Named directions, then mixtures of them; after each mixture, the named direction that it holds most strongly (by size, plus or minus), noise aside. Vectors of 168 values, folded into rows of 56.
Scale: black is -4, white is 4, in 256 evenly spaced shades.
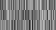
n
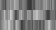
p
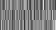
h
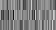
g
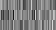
g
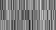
n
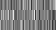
g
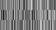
n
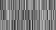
n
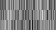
n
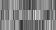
p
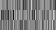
g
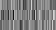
g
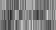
p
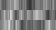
p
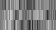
p
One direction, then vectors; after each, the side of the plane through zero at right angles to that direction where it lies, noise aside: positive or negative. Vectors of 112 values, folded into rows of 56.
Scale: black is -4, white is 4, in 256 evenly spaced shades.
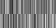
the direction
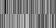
negative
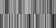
negative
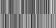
positive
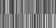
positive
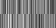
negative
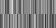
negative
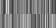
positive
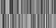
positive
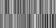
negative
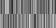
positive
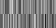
negative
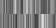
positive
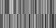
negative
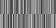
positive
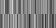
negative
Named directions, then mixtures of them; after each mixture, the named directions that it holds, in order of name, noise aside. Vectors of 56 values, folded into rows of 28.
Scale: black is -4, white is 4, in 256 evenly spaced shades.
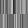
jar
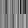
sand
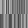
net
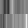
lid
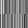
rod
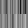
sand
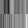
lid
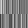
net, rod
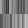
lid, net, sand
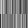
net, rod, sand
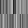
jar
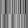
net, rod, sand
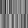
net
